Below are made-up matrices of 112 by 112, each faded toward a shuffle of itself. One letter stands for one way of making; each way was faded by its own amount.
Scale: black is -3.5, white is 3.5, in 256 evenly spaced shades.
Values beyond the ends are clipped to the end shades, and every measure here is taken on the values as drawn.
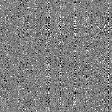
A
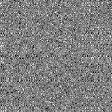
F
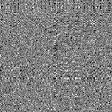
F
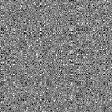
F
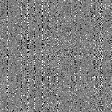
A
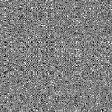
F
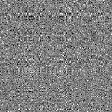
F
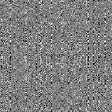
A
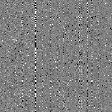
A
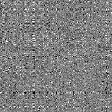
F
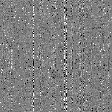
A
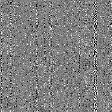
A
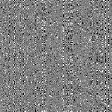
A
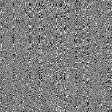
A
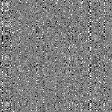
A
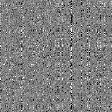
A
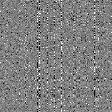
A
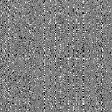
A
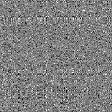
F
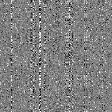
A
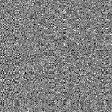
F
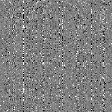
A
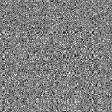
F
